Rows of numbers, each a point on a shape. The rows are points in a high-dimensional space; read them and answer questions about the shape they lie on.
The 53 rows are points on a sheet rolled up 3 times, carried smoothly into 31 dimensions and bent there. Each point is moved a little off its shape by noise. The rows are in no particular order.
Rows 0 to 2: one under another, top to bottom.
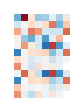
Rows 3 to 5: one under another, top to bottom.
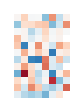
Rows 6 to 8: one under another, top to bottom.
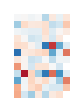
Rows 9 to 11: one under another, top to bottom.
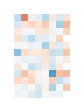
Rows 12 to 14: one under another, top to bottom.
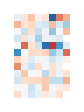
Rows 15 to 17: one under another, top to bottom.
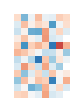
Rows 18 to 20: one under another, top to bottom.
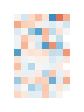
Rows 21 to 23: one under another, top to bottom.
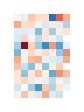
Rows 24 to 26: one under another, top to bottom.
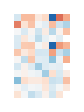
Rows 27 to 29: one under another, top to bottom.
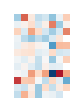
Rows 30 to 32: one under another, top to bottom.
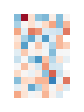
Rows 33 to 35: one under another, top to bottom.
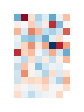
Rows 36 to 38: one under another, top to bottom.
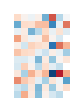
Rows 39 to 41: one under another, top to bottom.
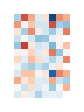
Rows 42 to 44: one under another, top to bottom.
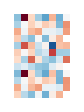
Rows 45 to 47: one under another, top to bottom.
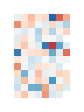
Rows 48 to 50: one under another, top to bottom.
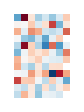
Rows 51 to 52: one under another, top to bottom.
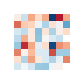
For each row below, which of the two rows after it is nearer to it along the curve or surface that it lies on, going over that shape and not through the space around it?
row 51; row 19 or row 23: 23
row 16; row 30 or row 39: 39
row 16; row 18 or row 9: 18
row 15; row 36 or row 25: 36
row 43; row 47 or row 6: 47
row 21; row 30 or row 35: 30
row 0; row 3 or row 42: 42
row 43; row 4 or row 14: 4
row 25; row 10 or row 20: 20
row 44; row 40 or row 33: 33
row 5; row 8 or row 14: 8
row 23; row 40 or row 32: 32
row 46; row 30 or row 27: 30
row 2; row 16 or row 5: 5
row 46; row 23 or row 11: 23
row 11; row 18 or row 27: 27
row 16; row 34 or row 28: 34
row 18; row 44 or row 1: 1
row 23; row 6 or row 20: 20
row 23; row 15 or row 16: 15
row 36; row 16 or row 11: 16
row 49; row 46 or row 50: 46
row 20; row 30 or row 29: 30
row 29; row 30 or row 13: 30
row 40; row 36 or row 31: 31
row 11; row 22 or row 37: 37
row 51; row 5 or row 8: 5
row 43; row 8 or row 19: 8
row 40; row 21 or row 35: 21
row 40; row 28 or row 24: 24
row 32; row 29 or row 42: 42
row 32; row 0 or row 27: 0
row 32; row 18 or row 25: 18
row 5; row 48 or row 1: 48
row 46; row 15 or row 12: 15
